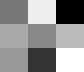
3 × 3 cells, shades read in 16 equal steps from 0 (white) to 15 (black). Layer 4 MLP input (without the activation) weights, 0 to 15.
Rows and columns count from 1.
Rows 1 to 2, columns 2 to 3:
1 15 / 7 4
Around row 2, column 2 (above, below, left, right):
1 12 5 4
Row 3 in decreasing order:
12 6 0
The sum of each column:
19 20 19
